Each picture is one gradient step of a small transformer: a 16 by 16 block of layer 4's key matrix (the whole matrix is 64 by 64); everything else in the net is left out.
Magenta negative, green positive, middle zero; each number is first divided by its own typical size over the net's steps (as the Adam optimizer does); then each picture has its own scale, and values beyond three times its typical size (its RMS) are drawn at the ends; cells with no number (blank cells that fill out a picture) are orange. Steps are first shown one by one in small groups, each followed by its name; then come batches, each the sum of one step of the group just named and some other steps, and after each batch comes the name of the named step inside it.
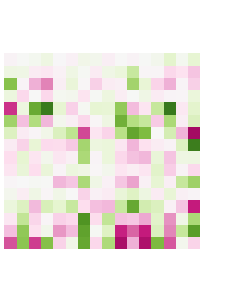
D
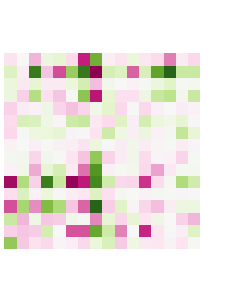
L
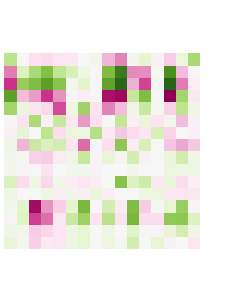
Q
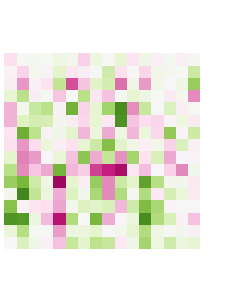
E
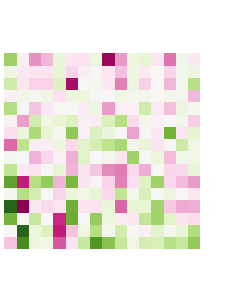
E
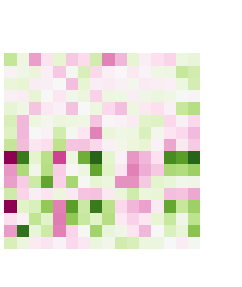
L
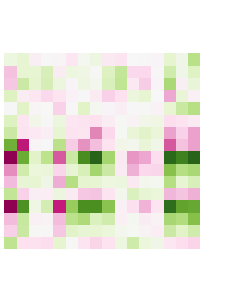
Q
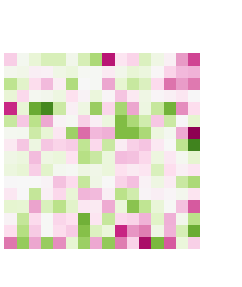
D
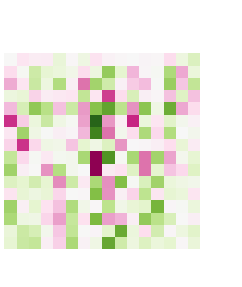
E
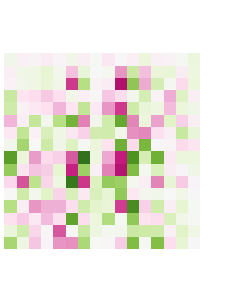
Q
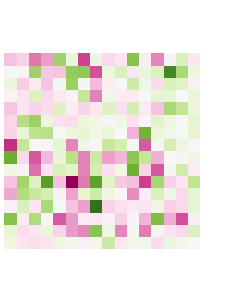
L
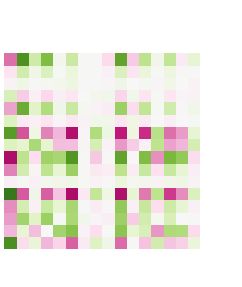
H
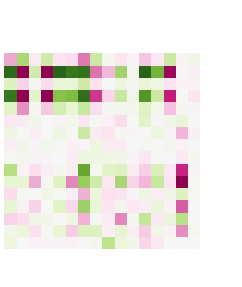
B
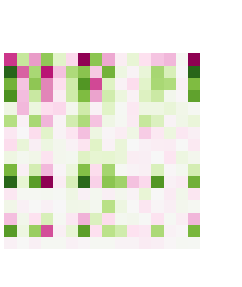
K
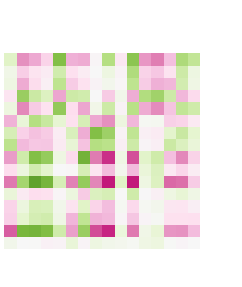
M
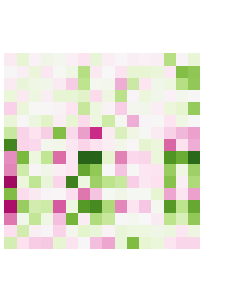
B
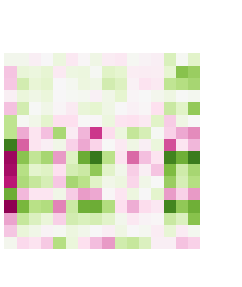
M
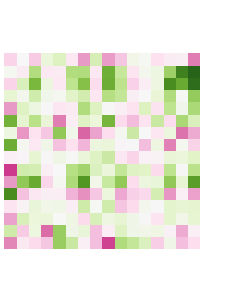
K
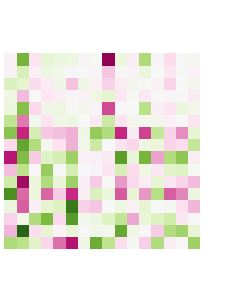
H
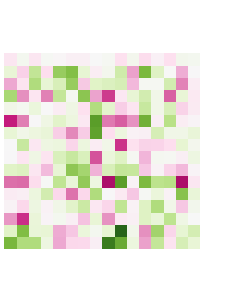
B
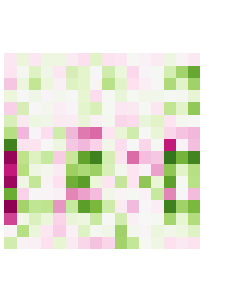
K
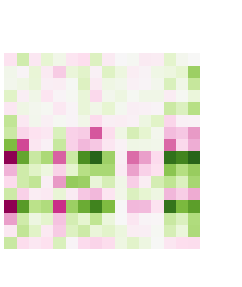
K
